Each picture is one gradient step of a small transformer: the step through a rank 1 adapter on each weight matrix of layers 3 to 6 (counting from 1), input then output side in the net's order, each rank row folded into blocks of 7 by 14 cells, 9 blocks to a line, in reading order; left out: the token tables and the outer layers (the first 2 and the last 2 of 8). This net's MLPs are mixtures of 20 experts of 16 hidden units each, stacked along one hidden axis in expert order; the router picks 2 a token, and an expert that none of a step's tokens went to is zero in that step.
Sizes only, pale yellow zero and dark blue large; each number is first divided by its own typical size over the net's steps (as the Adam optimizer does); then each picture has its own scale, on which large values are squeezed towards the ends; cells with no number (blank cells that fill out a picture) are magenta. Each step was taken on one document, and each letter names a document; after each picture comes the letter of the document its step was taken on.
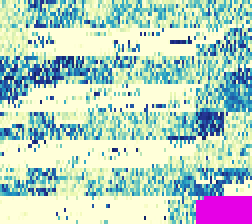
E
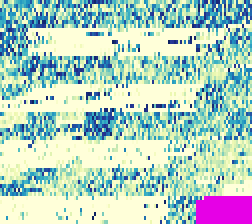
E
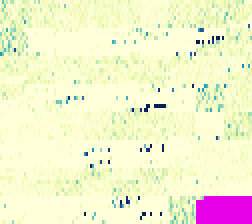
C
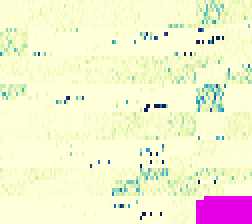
C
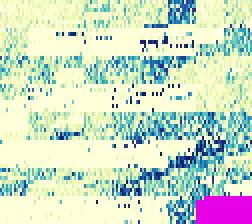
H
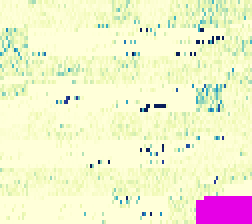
C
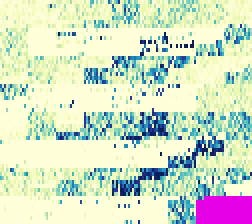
H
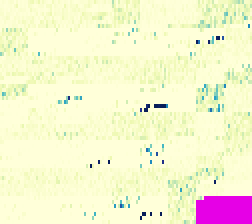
C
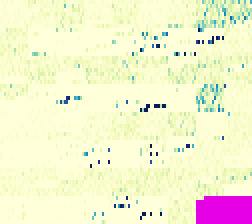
C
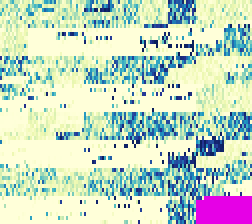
H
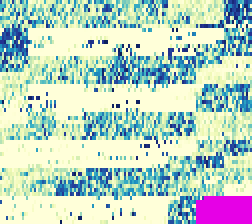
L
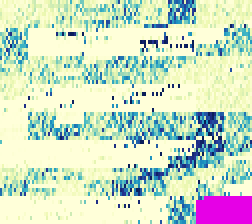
H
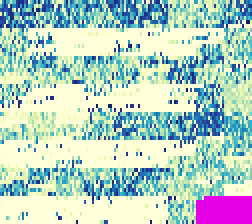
E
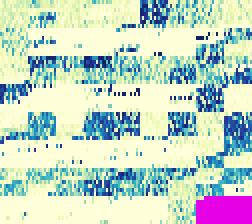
E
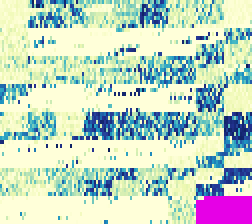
E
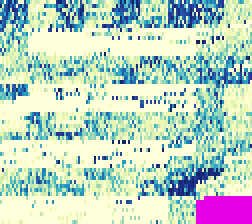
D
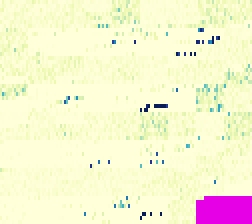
C
